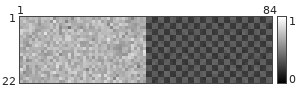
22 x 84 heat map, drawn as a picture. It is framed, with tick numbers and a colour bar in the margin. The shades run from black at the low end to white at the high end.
The table splits into one row of 2 panels. Panel 1,1: high, fine-grained. Panel 1,2: low, checkered.
